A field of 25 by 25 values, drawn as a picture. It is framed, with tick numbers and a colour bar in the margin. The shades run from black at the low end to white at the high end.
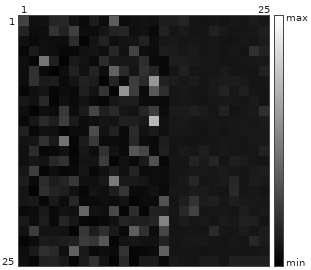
Histogram: skewed, a long tail of high values. Stripes: none. Grain: fine. Mirror symmetry: none. Seam: vertical, 60% of the way across, the right part calmer. Slope: none.
